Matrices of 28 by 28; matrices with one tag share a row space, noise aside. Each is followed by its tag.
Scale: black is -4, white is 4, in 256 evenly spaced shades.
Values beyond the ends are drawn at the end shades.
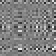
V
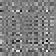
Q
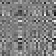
V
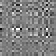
Q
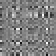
Q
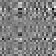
V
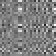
V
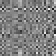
V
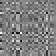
Q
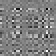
Q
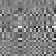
V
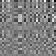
V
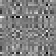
Q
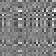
V
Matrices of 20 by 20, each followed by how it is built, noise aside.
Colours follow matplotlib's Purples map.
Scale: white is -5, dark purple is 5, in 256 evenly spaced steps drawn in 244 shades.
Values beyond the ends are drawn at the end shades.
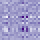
low rank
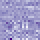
low rank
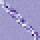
banded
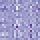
low rank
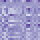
low rank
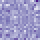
low rank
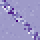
banded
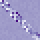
banded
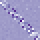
banded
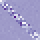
banded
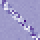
banded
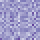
low rank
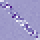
banded
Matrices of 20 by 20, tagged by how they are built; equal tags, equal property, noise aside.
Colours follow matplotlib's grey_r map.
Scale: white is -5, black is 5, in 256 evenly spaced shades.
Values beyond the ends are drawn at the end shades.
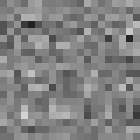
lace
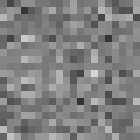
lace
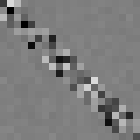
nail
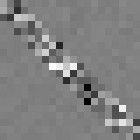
nail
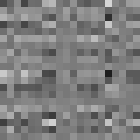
lace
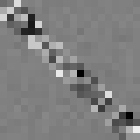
nail
